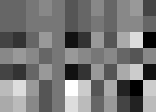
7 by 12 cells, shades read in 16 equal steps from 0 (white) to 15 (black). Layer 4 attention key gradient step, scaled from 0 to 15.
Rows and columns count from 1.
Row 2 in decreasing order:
10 9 9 9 9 9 8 8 8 8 7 7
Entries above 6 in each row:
11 12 8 10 8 5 6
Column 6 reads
10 10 14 6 14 0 2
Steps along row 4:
down up up down down up up down up up down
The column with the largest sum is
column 12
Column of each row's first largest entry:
12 6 12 11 6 11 11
